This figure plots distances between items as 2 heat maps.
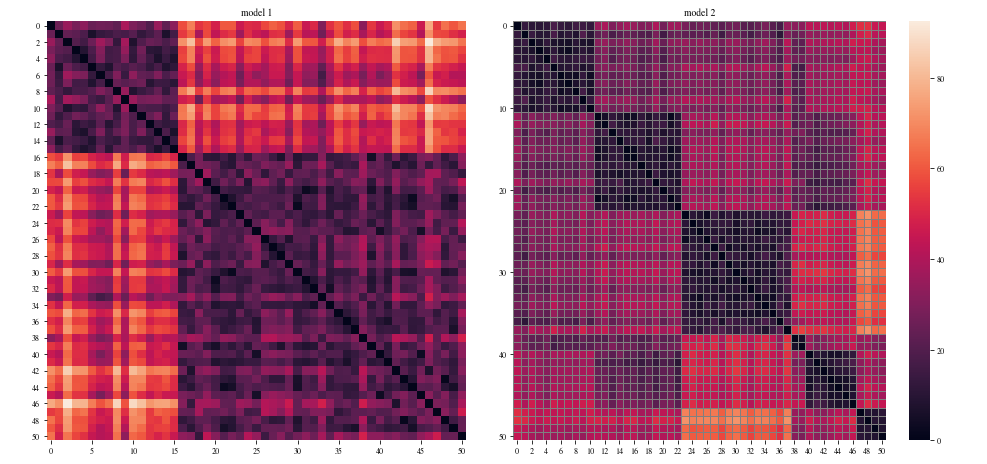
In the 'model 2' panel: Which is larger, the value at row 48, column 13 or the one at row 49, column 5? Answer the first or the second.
the first
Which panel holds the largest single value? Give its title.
model 1
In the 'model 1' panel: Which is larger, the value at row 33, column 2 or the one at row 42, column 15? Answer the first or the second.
the second
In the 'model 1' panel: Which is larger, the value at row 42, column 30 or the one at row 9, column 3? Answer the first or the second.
the second
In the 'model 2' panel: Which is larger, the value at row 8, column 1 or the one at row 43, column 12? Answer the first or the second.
the second
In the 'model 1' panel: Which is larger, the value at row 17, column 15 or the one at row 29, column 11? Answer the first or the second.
the first
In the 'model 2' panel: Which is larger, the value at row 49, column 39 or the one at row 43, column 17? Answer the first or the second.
the first
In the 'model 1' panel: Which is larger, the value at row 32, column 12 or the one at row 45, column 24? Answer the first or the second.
the first
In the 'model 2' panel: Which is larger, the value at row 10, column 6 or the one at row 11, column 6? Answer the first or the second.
the second
